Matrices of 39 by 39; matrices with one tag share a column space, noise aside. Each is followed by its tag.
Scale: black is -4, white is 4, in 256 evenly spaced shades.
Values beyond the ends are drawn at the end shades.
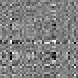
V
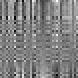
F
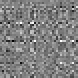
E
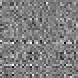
V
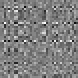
E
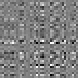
V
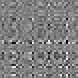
V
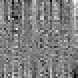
F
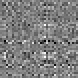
V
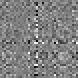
V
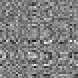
V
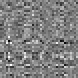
V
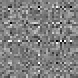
E
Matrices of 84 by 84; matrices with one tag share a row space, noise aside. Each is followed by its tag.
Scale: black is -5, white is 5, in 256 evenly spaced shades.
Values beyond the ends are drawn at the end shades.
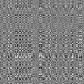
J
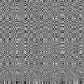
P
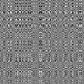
J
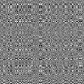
J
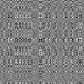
J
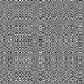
J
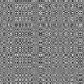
J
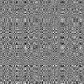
P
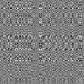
J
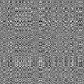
J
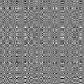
P
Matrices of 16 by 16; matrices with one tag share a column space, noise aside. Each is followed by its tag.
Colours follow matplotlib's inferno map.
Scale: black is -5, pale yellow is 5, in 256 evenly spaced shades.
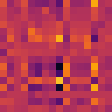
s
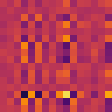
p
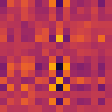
s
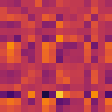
p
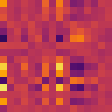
s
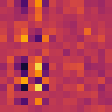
s
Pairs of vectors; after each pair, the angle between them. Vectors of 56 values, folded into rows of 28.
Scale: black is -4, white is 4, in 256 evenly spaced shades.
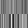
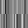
orthogonal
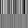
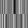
partly aligned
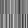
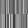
partly opposed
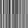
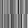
partly opposed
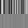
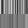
nearly opposite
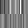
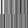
partly opposed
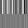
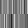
partly aligned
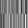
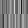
partly aligned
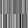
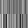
nearly parallel
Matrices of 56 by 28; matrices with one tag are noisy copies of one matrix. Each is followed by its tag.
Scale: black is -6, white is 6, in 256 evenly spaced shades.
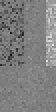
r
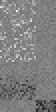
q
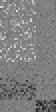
q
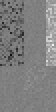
r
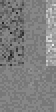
r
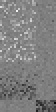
q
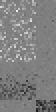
q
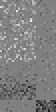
q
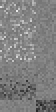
q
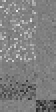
q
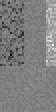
r
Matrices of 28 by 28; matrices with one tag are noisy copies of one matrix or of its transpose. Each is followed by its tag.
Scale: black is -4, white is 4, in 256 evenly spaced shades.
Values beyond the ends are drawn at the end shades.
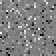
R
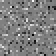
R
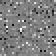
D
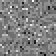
R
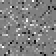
R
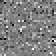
D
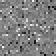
R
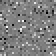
D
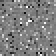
D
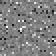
D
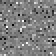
D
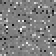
D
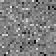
R
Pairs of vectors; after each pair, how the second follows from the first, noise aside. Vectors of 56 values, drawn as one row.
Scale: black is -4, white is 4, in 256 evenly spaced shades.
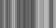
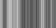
reversed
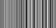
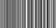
negated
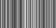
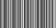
shuffled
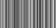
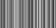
negated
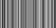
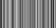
reversed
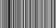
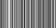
negated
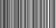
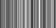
shuffled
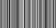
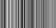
shuffled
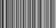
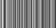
negated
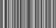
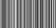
shuffled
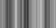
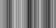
reversed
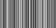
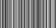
shuffled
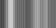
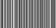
shuffled
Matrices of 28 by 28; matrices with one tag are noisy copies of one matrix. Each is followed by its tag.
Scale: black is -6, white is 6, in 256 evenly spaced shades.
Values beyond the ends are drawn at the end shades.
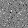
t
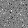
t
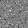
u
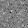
t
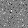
t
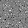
u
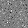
t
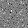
t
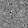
t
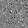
t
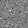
u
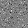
t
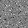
u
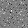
t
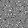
u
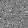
u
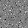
u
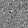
t
